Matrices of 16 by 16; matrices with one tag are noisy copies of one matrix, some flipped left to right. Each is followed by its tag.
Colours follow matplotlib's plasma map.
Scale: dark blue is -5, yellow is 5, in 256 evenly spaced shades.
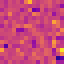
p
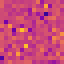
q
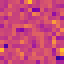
p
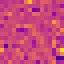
p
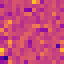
p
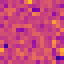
p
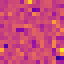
p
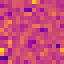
p
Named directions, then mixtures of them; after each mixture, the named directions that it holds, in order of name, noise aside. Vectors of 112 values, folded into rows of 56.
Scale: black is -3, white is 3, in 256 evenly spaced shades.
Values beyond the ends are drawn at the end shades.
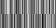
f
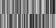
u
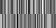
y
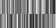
u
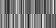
f, u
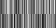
f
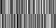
f, y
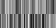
f, u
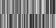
u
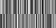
y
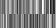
u, y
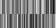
u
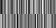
y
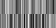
f, u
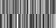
u, y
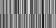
f, y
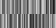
u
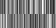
u, y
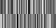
y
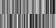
u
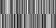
f, y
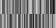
u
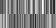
u, y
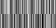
f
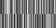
f, y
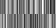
u, y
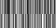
f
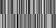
y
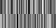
y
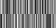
f, y
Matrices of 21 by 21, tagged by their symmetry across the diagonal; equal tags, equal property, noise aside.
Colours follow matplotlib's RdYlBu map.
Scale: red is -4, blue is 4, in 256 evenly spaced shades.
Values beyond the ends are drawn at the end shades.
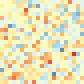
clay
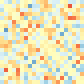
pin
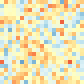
clay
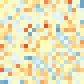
pin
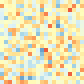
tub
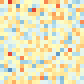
tub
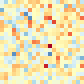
tub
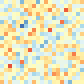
pin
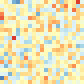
clay
